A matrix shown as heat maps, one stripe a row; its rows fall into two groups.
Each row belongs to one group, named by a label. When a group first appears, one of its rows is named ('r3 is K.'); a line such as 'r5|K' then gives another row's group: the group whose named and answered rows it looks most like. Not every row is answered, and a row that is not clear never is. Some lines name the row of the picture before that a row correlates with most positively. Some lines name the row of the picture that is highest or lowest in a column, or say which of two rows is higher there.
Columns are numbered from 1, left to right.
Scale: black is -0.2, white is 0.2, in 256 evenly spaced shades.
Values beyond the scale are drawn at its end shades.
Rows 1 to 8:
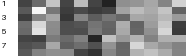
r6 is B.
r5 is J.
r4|J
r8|B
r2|J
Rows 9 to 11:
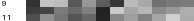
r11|B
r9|J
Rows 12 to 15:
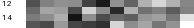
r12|B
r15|B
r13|J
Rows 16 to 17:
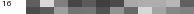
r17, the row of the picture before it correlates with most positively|12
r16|J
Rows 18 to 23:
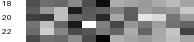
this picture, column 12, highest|19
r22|J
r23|B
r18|B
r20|B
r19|B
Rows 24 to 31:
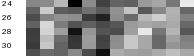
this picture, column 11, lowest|24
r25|J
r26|B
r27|J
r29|J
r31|B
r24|B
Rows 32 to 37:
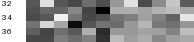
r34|B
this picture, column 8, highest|32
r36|B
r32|J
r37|B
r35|J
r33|B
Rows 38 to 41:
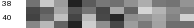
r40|B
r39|B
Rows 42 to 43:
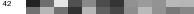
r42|B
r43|J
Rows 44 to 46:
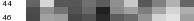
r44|J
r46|B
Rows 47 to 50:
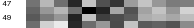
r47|J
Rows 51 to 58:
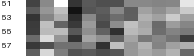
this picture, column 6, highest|56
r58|J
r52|B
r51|B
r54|J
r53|B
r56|J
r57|B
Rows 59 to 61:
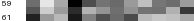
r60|J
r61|B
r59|J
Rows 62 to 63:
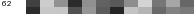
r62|J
